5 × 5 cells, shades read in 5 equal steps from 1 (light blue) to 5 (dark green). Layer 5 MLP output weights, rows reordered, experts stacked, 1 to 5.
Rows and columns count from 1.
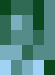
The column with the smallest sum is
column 2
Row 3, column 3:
3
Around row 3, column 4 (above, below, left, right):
5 3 3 3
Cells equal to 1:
2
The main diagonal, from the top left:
5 2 3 3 5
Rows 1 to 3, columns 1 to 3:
5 4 4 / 4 2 3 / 4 3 3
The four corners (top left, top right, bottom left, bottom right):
5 3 1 5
